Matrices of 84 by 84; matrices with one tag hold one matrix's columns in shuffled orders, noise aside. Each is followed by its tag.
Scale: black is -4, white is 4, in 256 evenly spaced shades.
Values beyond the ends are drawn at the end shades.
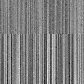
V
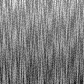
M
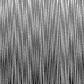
M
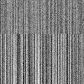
V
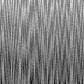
M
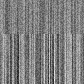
V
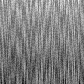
M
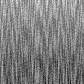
M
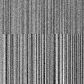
V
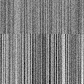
V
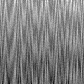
M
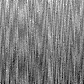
M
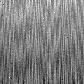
M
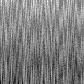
M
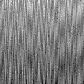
M
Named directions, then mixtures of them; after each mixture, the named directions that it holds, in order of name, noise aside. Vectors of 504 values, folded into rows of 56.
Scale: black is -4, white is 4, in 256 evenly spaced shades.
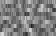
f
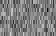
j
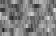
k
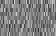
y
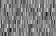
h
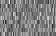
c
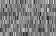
c, f, j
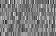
c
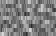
f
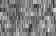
h, j, k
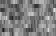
k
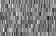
c, h, k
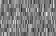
h, j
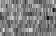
c, f, k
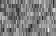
h, k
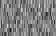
h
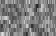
f, k, y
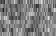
k, y
